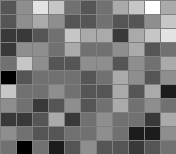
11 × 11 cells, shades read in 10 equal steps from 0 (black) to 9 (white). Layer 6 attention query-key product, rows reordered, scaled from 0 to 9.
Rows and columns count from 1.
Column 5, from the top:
4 3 7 6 3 4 4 5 2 4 3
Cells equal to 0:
2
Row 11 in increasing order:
0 1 2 3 3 3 3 4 4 4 5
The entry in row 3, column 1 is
2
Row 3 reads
2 2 3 4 7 6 6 2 6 7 8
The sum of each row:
62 47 53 48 50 41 46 45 40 39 32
